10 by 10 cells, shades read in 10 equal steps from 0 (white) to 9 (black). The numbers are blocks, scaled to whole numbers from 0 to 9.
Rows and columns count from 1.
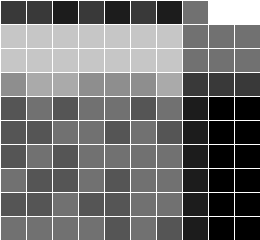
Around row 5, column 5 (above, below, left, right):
4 6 5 6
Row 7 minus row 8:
1 -1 0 0 -1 0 0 0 0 0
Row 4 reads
4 3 3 4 4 4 3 7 7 7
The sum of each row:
57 29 29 46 64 65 63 64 65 63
